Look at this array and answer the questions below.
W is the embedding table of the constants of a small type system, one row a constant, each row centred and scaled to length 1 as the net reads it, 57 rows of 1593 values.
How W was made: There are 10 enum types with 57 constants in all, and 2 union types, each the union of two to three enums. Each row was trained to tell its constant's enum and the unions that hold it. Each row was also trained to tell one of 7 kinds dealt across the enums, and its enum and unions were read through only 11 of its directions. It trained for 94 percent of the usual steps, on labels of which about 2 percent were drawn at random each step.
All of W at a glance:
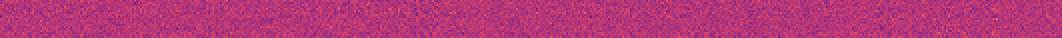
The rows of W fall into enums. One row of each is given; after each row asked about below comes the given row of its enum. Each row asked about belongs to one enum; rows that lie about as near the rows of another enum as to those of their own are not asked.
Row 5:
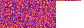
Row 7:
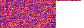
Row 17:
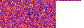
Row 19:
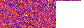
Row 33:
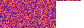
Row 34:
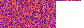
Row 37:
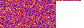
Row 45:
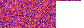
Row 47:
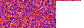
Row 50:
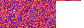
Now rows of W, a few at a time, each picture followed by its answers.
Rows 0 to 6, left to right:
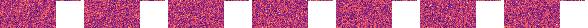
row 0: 7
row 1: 50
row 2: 33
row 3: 33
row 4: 17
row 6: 17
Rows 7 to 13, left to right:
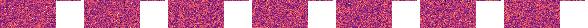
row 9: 47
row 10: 7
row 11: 19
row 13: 50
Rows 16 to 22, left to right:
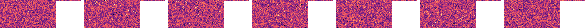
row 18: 34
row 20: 33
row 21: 33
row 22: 47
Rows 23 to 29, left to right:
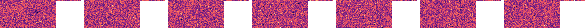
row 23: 17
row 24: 5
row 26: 33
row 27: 34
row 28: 34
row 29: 7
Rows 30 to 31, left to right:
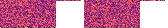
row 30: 33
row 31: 17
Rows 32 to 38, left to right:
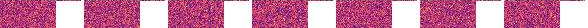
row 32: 34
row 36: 7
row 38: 5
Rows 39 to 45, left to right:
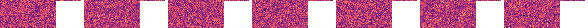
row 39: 7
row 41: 19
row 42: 50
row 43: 47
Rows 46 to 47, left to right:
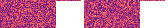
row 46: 7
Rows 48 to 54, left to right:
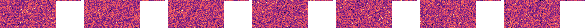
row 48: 34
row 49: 50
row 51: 37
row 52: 50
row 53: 34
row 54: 17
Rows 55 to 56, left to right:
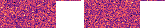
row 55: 19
